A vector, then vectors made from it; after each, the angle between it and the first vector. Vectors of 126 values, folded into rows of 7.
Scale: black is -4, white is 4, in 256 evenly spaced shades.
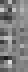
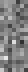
partly opposed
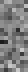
partly aligned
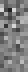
partly aligned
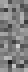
partly opposed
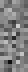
partly opposed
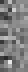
nearly parallel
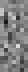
orthogonal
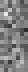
partly opposed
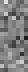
orthogonal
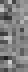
nearly parallel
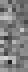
nearly opposite
